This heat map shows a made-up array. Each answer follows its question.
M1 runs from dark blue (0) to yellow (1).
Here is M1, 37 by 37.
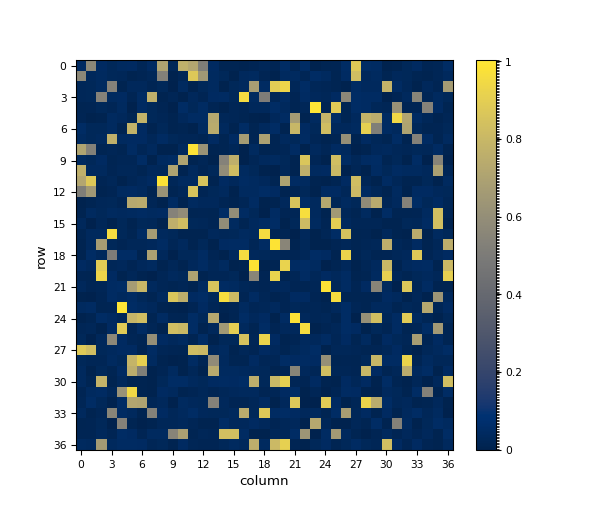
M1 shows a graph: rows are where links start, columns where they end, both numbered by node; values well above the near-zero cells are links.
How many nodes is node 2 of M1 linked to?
6
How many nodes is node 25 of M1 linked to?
7
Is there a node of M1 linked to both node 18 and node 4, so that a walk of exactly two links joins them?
no
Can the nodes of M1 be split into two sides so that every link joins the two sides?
no
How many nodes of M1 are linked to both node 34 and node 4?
2
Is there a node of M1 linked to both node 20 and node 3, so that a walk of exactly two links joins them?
yes
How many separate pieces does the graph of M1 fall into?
1
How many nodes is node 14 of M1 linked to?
6
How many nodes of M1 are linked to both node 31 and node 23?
2
